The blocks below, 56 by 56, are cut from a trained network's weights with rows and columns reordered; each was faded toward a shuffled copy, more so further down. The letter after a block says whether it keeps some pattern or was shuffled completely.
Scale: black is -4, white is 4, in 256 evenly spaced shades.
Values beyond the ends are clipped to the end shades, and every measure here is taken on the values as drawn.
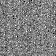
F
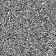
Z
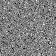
Z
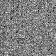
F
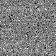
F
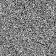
Z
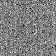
F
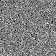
Z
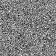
Z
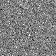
Z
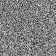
Z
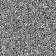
Z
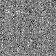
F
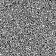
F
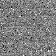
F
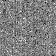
F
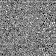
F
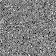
Z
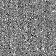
F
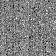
F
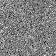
Z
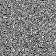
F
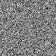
F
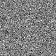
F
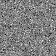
Z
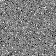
Z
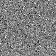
Z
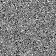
Z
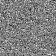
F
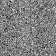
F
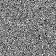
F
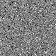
Z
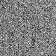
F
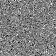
Z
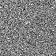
Z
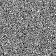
Z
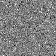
Z
